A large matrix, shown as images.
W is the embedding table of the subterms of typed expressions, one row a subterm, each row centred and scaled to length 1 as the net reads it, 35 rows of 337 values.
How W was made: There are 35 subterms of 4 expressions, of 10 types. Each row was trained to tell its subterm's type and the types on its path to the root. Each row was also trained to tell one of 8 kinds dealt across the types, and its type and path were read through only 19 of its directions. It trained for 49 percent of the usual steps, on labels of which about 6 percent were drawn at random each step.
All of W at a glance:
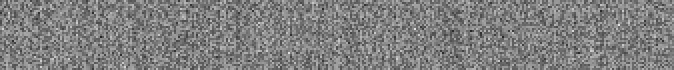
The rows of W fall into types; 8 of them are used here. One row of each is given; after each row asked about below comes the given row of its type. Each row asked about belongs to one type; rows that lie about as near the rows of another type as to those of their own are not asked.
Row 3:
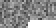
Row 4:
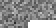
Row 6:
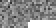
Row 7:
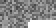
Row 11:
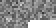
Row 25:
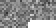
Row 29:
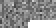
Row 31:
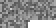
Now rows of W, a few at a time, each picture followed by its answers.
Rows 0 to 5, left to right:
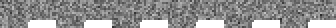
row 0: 7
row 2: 29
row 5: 6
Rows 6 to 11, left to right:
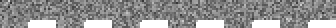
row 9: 7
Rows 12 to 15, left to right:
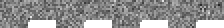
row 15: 6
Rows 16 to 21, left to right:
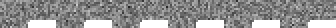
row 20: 31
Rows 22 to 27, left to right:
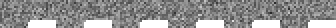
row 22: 3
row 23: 7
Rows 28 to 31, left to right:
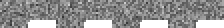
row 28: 6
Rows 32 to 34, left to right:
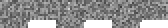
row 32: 29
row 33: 11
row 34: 29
